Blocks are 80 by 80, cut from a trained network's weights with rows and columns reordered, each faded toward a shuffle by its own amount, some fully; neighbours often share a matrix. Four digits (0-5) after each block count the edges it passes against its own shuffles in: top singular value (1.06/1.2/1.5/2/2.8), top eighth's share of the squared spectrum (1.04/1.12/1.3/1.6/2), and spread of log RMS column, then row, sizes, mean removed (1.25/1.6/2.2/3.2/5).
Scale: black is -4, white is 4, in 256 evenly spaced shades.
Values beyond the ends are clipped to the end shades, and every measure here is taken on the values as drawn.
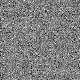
1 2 1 0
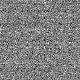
2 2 2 1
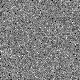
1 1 0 0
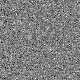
0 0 0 0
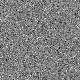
0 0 0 0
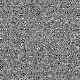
2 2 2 1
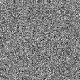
3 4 1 1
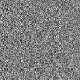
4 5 2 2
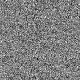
2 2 1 0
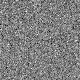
0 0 0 0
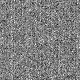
2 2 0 0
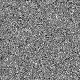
1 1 0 0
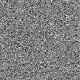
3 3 1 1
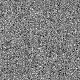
1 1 0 0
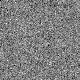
0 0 0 0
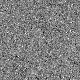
0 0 0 0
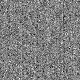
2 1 0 1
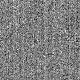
2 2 0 1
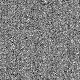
1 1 0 0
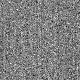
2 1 0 0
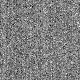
2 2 0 0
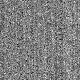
2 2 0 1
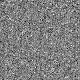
1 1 0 1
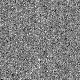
1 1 0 0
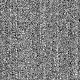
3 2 1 1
